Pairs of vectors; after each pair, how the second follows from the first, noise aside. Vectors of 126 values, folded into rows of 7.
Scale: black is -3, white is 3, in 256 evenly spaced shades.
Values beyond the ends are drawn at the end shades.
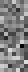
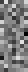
shuffled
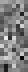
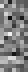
shuffled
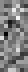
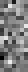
shuffled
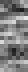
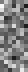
shuffled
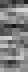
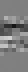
partly zeroed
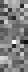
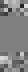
partly zeroed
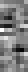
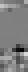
partly zeroed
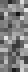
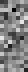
shuffled
